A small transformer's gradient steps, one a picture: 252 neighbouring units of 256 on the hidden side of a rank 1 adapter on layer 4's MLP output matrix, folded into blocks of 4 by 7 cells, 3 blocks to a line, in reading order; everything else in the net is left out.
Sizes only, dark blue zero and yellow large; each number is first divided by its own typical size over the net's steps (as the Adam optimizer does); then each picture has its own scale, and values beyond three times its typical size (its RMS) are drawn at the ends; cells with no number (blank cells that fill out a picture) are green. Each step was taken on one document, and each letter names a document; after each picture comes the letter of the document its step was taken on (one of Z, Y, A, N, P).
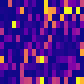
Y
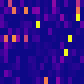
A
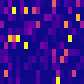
A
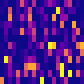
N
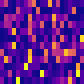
N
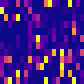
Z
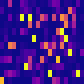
N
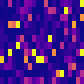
Y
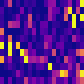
Y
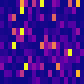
N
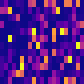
Z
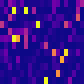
A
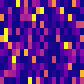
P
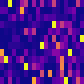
N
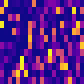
Z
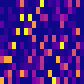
N
